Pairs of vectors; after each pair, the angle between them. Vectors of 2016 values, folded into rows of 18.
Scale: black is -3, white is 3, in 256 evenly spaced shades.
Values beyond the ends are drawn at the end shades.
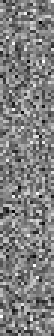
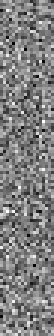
nearly opposite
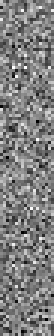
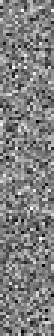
nearly parallel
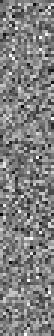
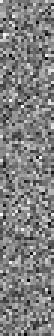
nearly opposite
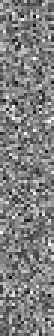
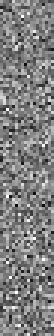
partly opposed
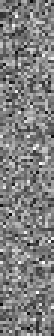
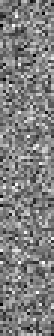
nearly parallel
